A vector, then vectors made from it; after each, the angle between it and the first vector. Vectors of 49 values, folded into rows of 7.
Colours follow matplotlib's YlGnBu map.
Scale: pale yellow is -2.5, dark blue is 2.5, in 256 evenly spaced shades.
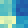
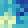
nearly parallel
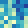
partly aligned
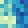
nearly parallel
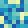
orthogonal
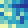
partly aligned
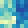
nearly parallel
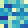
orthogonal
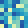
orthogonal
